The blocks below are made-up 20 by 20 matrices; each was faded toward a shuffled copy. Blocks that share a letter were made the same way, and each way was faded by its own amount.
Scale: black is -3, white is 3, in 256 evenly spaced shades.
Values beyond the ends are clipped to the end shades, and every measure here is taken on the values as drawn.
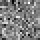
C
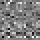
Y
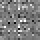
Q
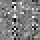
Q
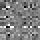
Y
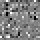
C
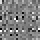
Y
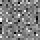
Q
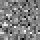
C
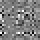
Y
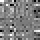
Y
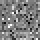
C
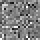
C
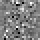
Q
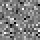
C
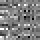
Y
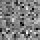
C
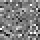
C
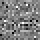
C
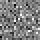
C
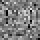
C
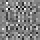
Y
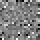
C
